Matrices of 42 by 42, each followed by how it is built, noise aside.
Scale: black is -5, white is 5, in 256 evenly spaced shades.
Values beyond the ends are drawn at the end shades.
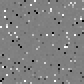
sparse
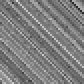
Toeplitz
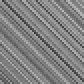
Toeplitz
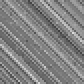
Toeplitz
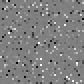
sparse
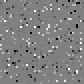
sparse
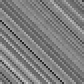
Toeplitz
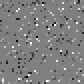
sparse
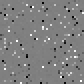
sparse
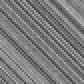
Toeplitz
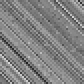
Toeplitz
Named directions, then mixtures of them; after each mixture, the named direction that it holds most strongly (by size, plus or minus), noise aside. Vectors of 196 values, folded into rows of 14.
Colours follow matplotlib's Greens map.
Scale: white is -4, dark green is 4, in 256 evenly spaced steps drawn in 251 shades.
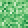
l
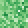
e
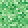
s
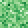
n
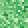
e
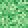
s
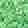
s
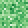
s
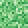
s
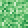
l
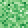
n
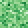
n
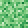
l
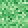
s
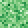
n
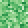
n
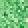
e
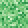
s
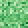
l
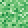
n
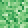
e
